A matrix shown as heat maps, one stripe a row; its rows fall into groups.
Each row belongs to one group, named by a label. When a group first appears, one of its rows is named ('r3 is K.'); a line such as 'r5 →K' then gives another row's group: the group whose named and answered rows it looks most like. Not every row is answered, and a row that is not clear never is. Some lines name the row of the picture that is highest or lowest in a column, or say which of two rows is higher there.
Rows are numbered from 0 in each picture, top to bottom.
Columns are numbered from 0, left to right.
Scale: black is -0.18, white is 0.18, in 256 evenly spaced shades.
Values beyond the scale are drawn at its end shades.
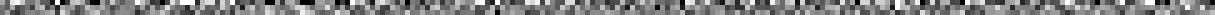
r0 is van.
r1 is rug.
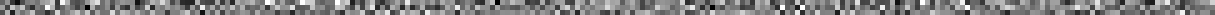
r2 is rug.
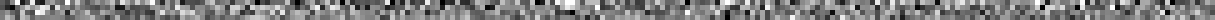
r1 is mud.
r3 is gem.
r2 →gem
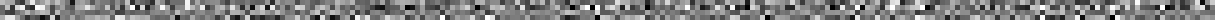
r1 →gem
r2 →mud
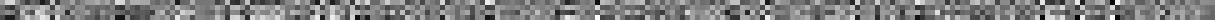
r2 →gem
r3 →mud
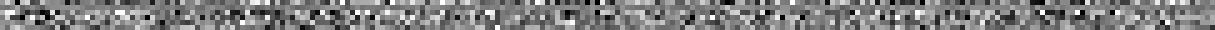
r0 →gem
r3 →rug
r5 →van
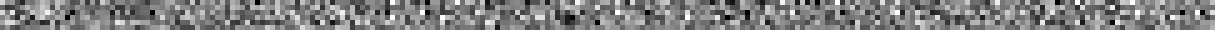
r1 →mud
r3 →gem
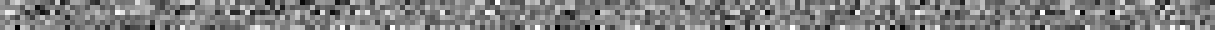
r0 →van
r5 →gem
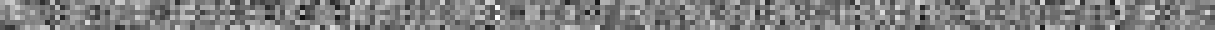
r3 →van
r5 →mud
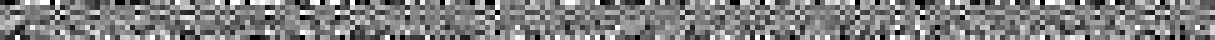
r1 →van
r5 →rug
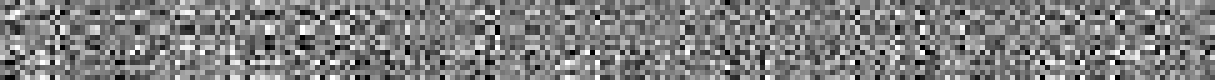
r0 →gem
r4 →mud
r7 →van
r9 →van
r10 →gem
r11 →rug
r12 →mud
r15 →mud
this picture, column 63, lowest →3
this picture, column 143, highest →10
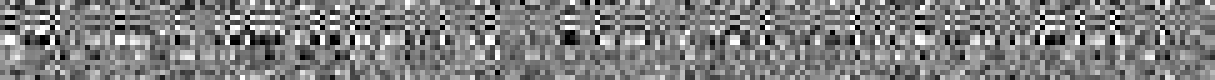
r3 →mud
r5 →mud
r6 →gem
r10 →van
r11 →van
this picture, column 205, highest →8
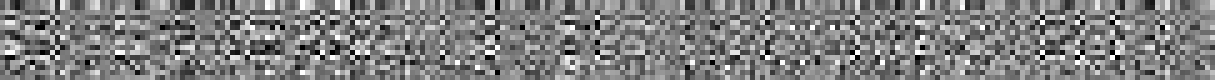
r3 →mud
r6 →mud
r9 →van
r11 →mud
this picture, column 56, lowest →5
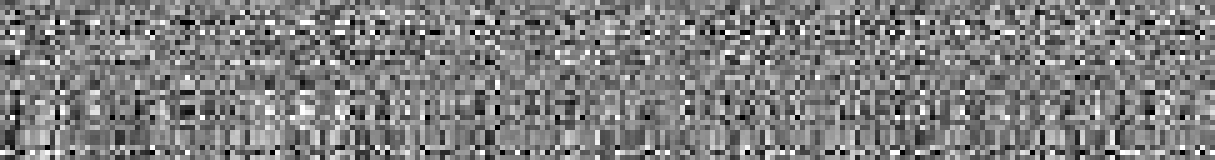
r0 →mud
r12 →mud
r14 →gem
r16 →van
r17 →van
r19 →gem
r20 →gem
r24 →gem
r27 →mud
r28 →mud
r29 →rug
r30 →rug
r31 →mud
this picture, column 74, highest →6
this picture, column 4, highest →6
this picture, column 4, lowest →30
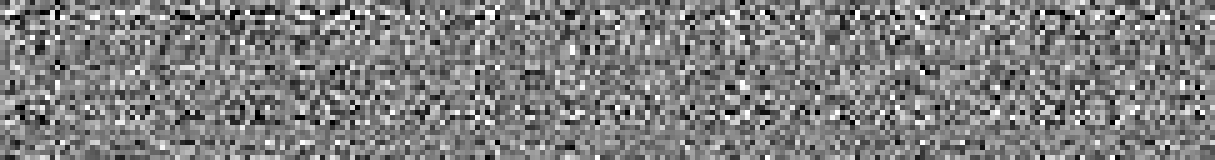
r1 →van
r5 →rug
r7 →rug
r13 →van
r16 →rug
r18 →mud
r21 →rug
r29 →gem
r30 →van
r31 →mud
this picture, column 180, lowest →19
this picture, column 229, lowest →3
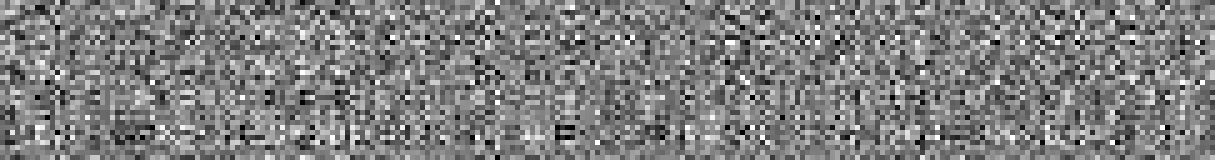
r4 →mud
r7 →rug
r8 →rug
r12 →gem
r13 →mud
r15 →rug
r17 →rug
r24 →mud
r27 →gem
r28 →mud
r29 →van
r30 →gem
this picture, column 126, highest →7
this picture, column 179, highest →7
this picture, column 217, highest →7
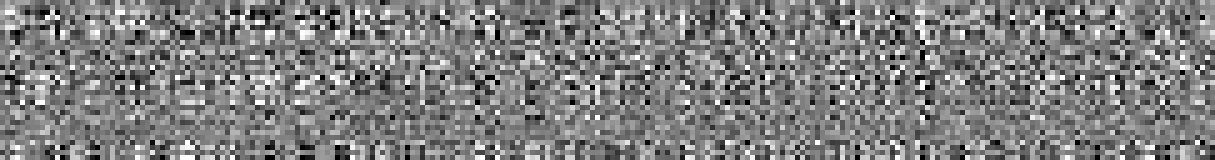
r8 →gem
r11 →gem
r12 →gem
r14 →rug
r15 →mud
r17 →gem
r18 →mud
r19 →gem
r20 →gem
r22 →van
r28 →rug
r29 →van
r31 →van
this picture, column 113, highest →15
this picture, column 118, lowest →17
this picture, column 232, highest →20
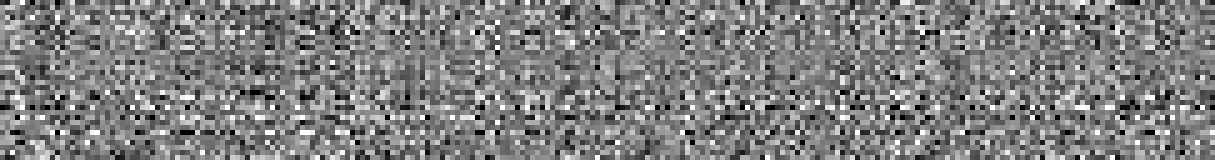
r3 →rug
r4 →van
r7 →van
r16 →gem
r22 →gem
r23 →gem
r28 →rug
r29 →gem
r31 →mud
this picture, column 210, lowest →21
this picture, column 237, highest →21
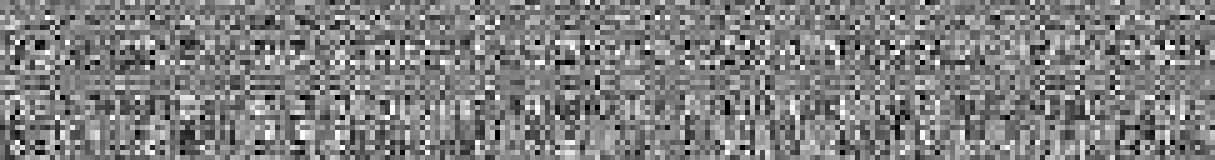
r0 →gem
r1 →gem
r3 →rug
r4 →van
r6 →mud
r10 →rug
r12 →gem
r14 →mud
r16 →gem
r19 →van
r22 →gem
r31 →mud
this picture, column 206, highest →0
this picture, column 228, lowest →23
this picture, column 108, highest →12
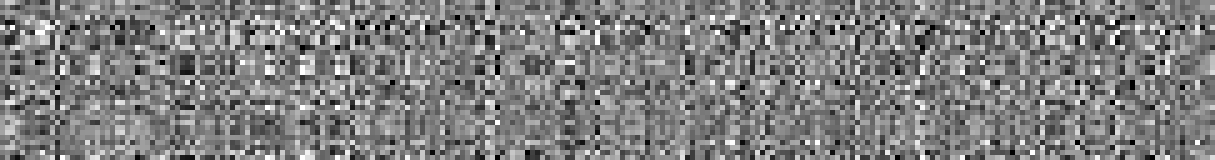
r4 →mud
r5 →rug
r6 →gem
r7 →mud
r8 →mud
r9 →van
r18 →mud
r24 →van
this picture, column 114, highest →12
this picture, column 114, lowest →6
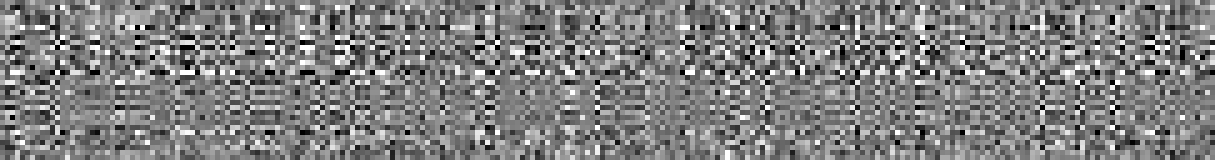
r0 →rug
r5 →gem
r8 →van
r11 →rug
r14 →van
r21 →mud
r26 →van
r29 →mud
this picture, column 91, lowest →9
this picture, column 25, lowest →13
